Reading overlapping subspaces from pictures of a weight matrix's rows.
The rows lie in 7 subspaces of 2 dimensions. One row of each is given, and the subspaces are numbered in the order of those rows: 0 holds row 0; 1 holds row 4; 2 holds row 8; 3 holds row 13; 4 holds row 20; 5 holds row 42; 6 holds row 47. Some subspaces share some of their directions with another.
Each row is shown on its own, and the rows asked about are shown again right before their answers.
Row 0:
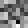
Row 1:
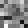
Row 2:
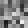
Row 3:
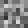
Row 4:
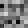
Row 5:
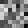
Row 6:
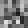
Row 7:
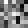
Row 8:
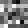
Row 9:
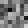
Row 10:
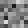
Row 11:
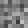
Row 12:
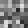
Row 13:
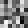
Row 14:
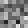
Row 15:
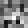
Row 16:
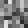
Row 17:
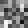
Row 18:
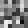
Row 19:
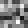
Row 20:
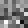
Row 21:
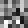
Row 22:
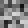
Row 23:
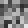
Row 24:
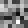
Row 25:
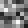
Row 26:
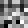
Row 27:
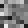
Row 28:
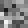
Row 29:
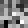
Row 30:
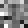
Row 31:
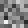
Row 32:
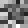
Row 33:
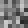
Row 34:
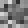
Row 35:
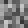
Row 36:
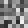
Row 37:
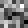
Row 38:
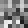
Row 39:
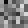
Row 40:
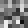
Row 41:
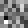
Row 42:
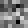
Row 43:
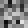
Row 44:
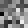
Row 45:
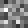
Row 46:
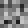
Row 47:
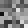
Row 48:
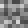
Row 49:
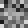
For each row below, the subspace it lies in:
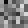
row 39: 6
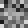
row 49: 3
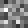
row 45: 0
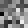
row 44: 6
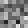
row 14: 0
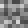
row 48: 1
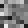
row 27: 1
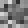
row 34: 0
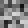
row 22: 3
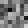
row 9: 4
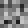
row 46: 1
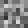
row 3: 0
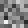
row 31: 2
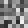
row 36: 3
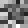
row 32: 0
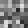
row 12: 6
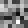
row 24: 5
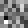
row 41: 2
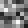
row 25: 5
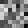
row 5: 4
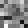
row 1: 1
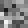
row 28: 5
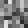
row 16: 1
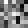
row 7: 6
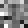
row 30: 1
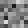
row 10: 2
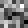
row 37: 3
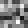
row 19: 5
